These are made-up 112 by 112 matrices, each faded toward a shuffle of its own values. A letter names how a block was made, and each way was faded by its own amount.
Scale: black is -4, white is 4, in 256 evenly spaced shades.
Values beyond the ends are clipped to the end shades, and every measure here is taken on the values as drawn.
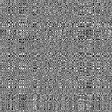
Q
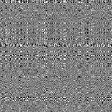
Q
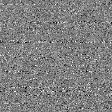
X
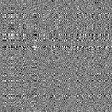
Q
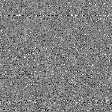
X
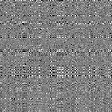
Q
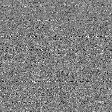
X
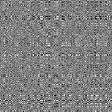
Q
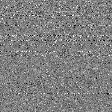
X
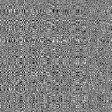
Q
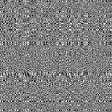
Q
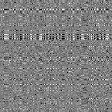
Q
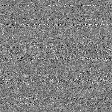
X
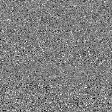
X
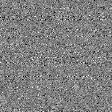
X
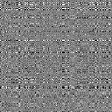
Q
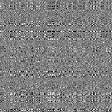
Q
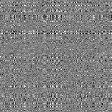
Q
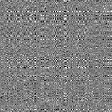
Q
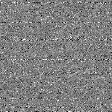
X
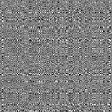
Q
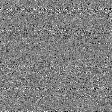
X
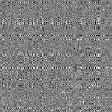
Q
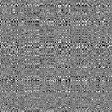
Q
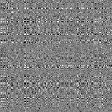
Q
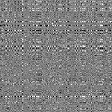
Q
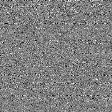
X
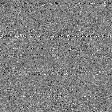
X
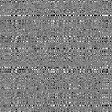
Q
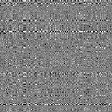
Q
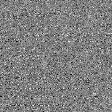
X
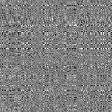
Q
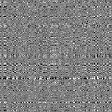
Q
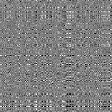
Q
